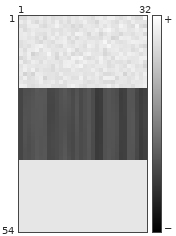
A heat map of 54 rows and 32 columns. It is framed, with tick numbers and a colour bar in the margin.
The table splits into 3 rows of 1 panel. Panel 1,1: very high, fine-grained, faint in contrast. Panel 2,1: low, streaked downward, faint in contrast. Panel 3,1: very high, flat.
